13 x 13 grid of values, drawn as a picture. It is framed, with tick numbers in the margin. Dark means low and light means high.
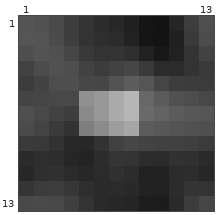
Odd patch: higher, in the centre. Ninth with the highest average: centre. Roughest part: centre. Histogram: skewed, a long tail of high values.
